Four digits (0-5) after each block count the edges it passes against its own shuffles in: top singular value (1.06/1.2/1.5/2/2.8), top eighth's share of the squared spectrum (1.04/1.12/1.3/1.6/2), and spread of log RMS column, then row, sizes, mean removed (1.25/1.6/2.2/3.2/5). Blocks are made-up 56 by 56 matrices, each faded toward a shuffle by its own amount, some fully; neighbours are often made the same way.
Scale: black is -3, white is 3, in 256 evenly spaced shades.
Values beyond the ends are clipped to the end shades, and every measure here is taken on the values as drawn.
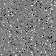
2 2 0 0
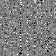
4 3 2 1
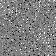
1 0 1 0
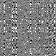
4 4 3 2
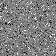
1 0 0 0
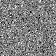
0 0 0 0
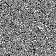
0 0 0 0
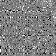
3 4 1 2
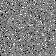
0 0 0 0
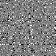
3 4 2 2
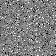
1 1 0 0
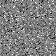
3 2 0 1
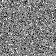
0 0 0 0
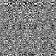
4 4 2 3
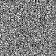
3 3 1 1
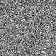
2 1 0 0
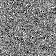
1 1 0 0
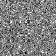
3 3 0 1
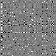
4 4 2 2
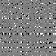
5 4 2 3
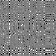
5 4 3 3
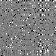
4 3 2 2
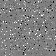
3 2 1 1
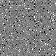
3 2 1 0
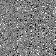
1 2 2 0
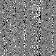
2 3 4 0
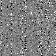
1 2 3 0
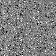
0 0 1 0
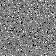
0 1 0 0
